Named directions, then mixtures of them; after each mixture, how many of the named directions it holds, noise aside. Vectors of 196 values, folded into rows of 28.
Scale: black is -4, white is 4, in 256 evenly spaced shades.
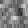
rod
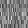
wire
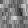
one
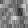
one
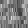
two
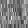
two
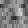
one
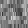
two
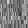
two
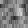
one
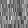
two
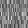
one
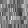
two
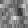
one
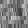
two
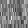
two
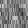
two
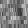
two
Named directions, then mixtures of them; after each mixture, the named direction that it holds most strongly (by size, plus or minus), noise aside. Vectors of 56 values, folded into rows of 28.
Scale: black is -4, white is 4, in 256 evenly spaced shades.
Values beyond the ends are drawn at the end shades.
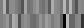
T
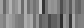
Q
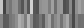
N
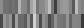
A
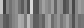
N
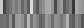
N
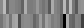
T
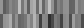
A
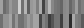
Q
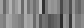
Q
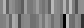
T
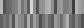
A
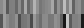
T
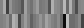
T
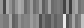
T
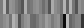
T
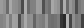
T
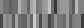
A
